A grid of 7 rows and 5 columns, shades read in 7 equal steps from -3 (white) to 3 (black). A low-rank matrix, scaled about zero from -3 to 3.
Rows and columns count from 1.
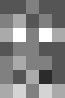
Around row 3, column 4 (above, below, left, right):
0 1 0 -1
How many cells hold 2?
1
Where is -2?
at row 7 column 2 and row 7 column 4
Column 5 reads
1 1 -1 1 1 1 -1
